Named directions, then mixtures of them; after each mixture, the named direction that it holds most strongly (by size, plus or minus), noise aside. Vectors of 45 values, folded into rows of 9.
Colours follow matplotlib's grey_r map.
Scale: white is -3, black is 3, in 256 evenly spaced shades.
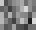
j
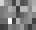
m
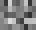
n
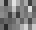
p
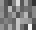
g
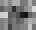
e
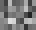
n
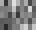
p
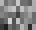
m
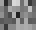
p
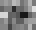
e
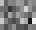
j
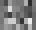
n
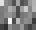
m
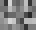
n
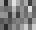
p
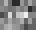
p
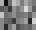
j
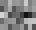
e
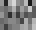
p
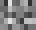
n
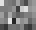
m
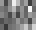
p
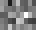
n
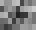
e
